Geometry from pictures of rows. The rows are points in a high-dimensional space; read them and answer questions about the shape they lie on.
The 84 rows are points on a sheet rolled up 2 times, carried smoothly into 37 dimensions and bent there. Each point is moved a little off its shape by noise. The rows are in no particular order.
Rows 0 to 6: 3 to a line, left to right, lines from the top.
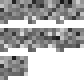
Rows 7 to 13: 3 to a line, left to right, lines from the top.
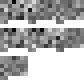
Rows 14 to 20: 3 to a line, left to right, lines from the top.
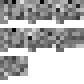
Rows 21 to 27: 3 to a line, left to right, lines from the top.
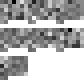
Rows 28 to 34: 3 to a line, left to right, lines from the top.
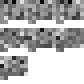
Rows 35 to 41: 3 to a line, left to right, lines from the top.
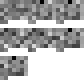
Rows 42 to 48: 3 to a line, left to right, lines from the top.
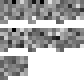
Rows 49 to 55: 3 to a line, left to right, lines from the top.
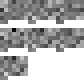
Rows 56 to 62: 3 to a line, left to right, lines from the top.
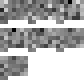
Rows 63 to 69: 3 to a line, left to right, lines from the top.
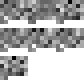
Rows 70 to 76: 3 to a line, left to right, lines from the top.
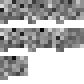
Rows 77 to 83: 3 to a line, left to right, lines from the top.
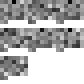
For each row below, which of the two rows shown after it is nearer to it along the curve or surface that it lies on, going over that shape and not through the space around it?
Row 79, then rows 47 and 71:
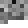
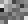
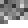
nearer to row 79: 47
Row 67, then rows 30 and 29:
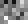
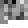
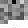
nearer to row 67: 30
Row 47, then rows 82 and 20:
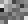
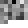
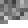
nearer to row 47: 82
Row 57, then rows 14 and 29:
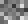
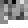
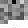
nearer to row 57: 14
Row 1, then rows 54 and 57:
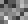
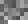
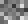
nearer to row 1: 57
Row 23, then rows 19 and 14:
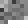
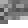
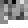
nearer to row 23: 19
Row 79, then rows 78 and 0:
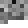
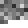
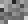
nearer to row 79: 0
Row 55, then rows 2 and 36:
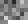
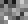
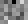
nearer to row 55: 36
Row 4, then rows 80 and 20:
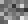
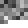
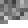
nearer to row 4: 80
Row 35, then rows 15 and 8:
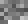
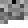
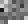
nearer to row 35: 8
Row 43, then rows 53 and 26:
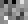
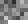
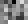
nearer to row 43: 26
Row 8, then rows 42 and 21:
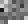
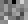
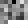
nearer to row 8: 21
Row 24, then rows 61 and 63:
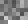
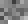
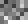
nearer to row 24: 61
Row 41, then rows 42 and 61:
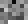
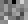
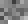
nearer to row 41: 42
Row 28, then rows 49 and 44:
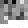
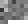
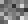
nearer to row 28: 44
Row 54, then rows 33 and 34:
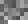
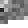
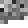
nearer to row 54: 33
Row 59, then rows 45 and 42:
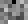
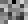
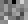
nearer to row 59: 42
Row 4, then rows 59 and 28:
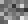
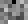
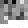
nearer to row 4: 28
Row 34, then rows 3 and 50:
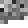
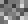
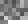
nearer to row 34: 50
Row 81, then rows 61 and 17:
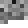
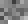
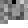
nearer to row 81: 17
